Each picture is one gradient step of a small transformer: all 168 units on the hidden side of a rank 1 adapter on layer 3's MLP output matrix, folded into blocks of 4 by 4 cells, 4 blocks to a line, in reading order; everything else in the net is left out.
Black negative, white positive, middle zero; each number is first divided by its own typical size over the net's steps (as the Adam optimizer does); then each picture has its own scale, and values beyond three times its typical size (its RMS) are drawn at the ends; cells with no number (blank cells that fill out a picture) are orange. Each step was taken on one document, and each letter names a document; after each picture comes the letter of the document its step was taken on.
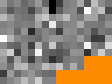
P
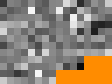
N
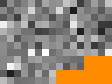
N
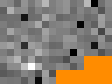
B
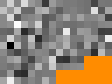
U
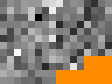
P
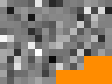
P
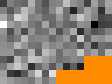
N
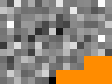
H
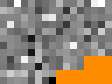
H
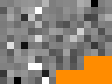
B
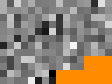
H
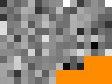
N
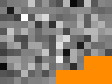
P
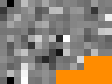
U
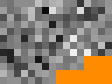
P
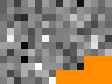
B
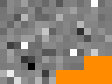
B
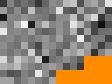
N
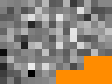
P
